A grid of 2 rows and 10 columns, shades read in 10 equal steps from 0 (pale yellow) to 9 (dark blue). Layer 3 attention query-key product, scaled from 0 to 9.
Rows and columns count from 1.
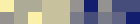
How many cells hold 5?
2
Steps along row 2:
down down up same up up down up up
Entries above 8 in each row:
1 1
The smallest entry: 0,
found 2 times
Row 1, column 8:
4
